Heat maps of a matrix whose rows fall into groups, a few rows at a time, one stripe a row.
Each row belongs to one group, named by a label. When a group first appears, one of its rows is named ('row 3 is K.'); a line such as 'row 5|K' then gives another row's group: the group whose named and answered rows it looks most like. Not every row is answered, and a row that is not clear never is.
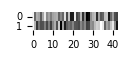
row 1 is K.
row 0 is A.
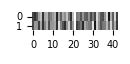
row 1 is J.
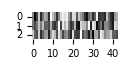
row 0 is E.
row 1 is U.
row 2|K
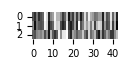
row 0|J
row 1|J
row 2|U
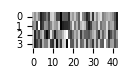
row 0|K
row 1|K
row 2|U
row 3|A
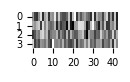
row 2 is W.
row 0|J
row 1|A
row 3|J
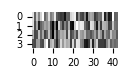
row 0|W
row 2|A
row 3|E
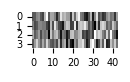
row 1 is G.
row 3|A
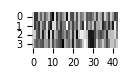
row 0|A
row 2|G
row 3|G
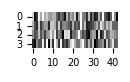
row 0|W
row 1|K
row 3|W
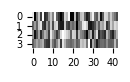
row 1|G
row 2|E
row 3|U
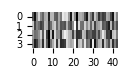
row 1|J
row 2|G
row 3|J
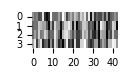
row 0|U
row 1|G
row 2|G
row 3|G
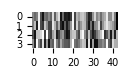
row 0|K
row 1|K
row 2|W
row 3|W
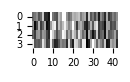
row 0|U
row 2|E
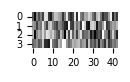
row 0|J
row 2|W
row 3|U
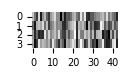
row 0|K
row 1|W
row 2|J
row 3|W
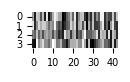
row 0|W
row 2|G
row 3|W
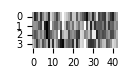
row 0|E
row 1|U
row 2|U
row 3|G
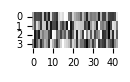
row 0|U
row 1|A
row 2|J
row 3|E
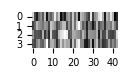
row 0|K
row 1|E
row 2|U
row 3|E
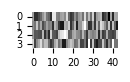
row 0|J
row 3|W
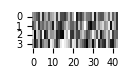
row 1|G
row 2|A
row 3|E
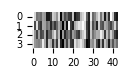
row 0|K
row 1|A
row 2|K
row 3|A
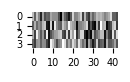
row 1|G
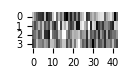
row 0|K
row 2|U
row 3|E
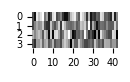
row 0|W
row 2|G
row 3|E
